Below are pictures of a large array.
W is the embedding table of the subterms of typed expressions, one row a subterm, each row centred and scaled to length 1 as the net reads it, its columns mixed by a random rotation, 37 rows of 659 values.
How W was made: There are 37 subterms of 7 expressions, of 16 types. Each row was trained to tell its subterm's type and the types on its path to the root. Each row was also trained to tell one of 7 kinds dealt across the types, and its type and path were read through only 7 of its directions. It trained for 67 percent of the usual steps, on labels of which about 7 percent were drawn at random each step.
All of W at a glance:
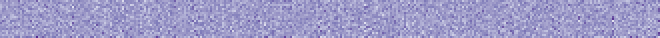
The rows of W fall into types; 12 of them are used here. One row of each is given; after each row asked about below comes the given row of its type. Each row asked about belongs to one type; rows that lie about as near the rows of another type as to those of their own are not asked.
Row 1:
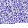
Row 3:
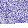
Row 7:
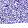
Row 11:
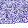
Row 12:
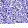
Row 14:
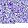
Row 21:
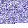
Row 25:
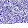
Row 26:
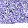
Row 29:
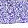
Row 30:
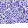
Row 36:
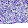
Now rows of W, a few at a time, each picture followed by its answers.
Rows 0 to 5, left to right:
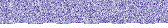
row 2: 29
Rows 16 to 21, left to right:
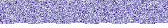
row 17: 25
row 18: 30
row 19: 26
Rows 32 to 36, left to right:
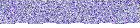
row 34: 30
